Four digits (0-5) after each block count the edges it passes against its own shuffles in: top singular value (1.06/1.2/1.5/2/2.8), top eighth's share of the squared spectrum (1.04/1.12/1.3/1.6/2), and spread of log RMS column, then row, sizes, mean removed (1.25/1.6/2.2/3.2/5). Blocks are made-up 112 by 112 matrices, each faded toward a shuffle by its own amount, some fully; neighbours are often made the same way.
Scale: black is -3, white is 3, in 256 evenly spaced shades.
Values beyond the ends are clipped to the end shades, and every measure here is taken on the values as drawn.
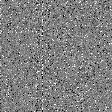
2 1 2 0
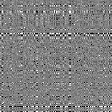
5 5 3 4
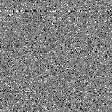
4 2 1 2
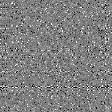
4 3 2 2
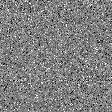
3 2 0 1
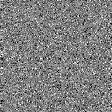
4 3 1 2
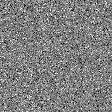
3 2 0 0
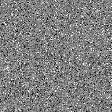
3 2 1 0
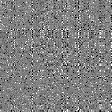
5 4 3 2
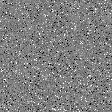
3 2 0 0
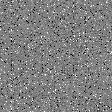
3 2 1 0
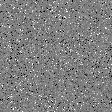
1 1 0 0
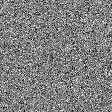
0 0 0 0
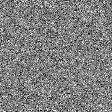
0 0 0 2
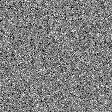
0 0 0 0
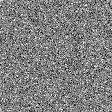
0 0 0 0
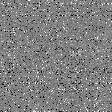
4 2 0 2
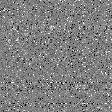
4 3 1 2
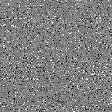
4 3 1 2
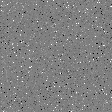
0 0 0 0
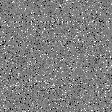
3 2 0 1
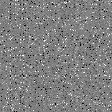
4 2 1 1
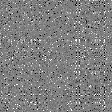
4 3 2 1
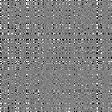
5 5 4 4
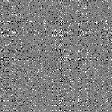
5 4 3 3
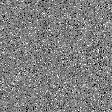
3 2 1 1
